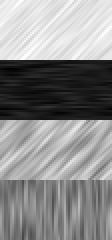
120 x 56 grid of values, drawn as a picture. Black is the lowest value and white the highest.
It is made of 4 by 1 panels. Panel 1,1: very high, slanting up to the right, faint in contrast. Panel 2,1: very low, streaked across, faint in contrast. Panel 3,1: high, slanting up to the right. Panel 4,1: middling, streaked downward.
